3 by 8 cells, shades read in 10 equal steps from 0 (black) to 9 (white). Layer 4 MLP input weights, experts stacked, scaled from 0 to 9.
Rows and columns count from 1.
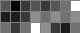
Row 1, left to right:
3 0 2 3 2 3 4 9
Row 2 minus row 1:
-2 1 0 2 2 2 0 -4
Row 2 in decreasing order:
5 5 5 4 4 2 1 1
